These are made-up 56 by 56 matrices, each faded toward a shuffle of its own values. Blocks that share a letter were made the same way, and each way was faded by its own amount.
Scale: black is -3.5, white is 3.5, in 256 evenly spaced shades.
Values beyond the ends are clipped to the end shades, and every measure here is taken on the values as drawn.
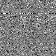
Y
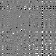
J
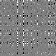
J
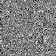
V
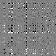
J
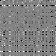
J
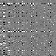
J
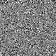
Y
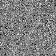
Y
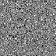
V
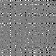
J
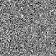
V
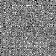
V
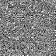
V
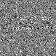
Y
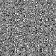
V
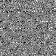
Y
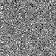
V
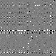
J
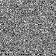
Y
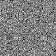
V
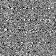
Y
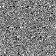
Y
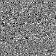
Y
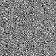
V
